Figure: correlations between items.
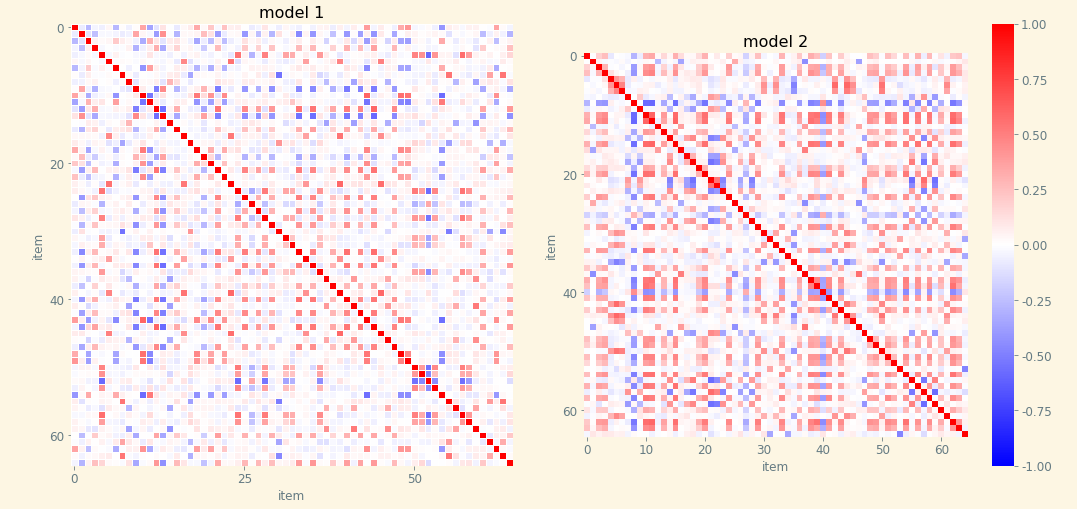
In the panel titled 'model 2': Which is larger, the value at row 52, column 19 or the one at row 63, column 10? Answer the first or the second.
the second
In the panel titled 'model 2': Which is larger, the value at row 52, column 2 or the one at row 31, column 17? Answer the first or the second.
the first
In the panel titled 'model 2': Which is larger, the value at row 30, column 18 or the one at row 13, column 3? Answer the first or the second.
the second
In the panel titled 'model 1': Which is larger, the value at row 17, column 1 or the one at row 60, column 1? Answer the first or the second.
the first
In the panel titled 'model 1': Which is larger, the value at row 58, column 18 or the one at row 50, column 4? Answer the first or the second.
the second
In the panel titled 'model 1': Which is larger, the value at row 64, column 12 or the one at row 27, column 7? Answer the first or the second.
the first
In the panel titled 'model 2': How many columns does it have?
65
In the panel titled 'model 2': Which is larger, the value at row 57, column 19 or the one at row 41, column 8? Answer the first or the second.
the first
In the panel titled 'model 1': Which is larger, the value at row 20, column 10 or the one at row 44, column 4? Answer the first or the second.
the first
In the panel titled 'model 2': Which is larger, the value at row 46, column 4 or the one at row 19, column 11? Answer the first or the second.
the second
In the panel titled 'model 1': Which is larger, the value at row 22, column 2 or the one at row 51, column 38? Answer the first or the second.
the second
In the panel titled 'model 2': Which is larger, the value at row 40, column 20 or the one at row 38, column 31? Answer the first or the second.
the second
